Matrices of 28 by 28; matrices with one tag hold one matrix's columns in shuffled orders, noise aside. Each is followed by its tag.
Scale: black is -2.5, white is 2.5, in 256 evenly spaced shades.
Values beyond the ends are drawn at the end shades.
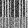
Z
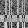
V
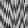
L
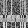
V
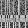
V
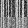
Z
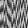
L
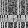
V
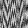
L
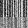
Z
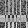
V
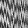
L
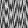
L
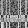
V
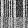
Z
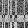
V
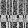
V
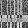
V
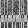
V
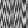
L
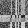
V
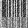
Z
